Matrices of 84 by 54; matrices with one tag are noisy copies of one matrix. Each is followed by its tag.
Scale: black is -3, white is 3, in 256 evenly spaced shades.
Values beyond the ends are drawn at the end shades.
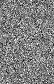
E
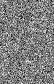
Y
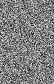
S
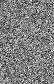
E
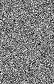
S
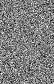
S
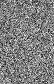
E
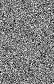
S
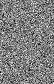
S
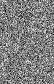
Y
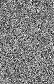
E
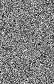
S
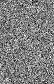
E
